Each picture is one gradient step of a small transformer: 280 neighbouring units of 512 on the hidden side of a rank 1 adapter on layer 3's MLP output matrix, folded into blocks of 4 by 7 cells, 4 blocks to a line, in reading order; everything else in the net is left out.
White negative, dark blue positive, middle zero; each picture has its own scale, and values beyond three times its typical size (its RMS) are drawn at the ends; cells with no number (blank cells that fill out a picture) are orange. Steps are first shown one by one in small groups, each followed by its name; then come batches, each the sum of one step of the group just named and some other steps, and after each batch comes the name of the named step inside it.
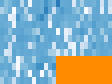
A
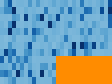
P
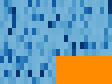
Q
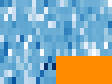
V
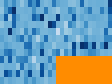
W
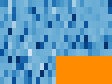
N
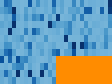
Q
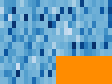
W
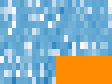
V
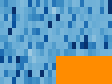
N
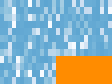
A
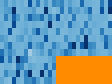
N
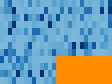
P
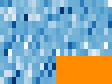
V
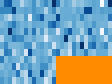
W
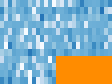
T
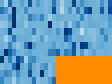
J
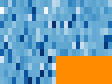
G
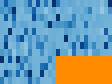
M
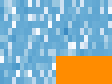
J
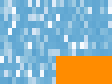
T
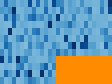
M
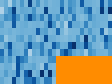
G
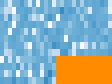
T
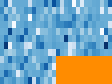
M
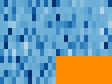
M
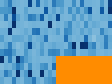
J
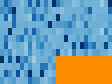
M
